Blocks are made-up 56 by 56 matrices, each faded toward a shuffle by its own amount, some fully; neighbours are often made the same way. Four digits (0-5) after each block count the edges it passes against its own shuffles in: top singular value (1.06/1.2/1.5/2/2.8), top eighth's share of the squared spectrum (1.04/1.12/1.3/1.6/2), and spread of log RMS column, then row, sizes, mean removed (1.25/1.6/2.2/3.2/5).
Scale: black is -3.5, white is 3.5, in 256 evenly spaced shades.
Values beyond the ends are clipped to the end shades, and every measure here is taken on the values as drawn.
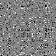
4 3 2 2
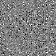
3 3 2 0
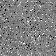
2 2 0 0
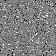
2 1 0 0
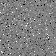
0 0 0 0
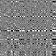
5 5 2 3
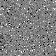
3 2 0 1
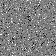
0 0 0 0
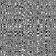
4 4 3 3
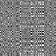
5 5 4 3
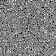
2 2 0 0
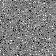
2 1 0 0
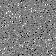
1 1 0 0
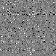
3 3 1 2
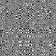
4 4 2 3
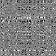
4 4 2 3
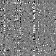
3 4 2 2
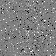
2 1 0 0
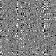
4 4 3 2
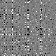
4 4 3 2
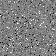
1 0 0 0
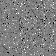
2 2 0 0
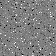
2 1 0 0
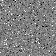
0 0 0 0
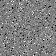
0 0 0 0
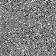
0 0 0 0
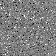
0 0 0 0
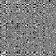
4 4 2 2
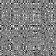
4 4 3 2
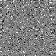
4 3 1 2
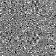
3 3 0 1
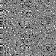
4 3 2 2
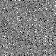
3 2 1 1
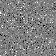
3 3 1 1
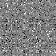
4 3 1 1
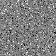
2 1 0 0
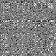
4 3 2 2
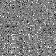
3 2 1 0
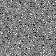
2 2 0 0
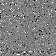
2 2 0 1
